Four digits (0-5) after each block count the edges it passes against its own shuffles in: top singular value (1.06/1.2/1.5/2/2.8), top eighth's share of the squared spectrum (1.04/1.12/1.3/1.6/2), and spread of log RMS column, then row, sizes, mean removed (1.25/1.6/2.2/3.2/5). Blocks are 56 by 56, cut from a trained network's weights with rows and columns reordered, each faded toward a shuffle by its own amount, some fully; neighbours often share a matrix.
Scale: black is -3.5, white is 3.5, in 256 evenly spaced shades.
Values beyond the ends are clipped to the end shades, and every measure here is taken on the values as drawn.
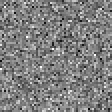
2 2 0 1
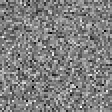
0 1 0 0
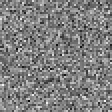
1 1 0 0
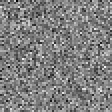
2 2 0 1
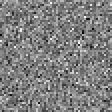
0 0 0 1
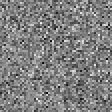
3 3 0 1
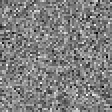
0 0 0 0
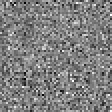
2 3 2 2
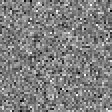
0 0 0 0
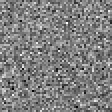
0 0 0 0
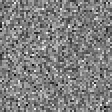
2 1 0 0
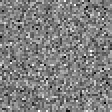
0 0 0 0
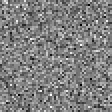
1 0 0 0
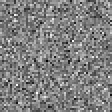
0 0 0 0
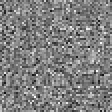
4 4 1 2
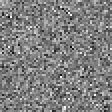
1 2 0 1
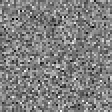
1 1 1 1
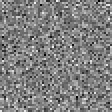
3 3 1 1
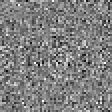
3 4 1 2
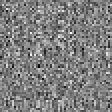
3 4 2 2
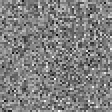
2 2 1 0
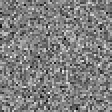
2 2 1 1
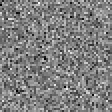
1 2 0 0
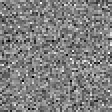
1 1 0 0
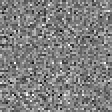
2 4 1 2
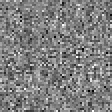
2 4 2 2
